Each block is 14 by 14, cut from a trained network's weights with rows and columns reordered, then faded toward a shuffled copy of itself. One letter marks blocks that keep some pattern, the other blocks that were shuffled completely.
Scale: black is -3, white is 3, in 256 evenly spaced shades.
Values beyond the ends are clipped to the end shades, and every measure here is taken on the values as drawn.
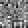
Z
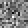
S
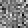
Z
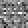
Z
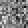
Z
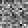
Z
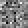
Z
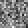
S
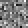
S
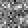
S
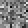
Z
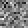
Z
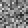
S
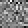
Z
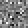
S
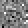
S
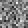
Z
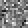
S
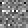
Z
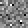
S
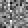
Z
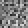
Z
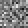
S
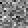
Z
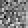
S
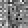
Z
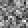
Z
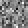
Z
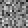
Z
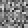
S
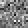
S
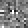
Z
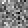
S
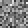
S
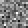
S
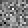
S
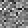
Z
